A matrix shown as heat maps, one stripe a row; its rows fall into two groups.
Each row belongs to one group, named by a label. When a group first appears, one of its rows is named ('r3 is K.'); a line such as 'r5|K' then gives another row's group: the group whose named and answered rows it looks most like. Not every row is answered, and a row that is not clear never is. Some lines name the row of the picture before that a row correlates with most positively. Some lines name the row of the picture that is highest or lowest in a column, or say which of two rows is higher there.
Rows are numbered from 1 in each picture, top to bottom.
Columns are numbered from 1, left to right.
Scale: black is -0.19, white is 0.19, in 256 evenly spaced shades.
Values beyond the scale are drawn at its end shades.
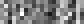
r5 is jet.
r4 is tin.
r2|jet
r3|tin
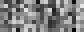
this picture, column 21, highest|2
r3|jet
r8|jet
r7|jet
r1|jet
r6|tin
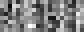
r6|jet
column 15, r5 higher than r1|Yes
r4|jet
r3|jet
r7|jet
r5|tin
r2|jet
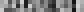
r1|tin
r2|tin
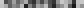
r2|tin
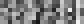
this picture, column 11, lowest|3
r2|jet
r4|jet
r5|jet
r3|tin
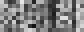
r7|tin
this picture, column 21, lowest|2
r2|tin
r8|jet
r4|tin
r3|tin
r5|tin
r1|tin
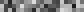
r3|tin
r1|jet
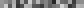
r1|tin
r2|jet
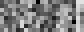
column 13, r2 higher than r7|Yes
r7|tin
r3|tin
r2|jet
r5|tin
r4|jet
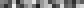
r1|jet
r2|jet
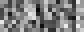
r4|jet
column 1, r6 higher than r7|Yes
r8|tin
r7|tin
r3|jet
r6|tin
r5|jet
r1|jet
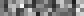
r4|jet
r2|tin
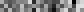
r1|tin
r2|tin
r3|tin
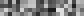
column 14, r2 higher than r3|Yes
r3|tin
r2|jet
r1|jet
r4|jet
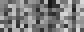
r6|jet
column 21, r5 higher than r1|No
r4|tin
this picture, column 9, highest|6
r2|tin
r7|tin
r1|tin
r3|jet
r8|jet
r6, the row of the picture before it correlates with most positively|2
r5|jet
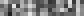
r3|jet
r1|tin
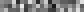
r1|jet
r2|tin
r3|tin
